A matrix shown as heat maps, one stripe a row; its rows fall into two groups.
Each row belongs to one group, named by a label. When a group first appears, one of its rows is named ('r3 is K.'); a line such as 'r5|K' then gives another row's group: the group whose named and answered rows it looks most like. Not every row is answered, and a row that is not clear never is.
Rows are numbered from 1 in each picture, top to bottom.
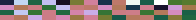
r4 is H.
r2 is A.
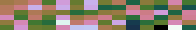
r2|H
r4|A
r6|A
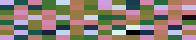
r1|A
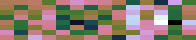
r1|A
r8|H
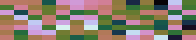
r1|A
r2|A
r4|A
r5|H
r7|H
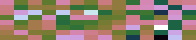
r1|A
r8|A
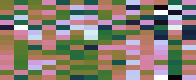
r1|H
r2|A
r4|A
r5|A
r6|A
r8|H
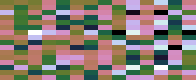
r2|H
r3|A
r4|H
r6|H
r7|H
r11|A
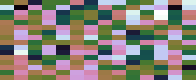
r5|H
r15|A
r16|A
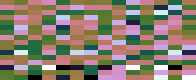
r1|H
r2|A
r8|A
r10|H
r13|H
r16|H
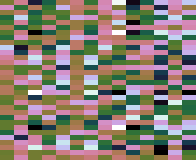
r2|A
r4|A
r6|H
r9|H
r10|A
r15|A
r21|A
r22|H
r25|H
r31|A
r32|A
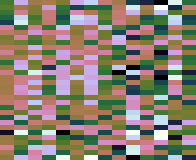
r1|A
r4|A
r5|A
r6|A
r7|H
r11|A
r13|A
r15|H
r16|A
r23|H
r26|A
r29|H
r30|H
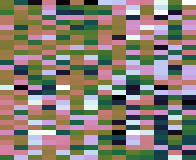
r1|H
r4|A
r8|H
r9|H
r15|H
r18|A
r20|H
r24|A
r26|A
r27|H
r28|H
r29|H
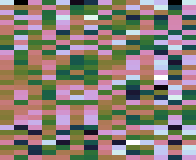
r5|A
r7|H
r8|A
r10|A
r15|H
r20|A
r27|H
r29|H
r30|H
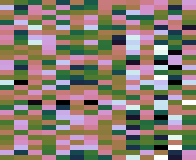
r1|H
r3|H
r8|H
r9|H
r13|A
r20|A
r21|H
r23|A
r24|A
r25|A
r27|H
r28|A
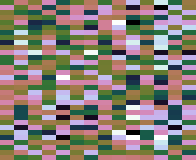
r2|A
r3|H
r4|A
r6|H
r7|A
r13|A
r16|A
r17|A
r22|H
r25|A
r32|H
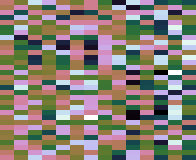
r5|A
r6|A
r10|H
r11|A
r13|H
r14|H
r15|A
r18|A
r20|A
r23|A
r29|A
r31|H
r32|H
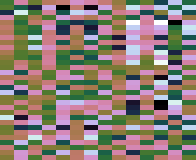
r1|A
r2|H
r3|A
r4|A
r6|H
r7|H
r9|H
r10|H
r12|H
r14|A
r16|A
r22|A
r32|A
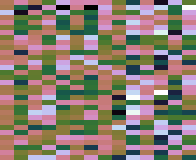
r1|A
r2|H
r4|H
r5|H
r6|H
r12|A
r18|H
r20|H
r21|A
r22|H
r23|H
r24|H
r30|H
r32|H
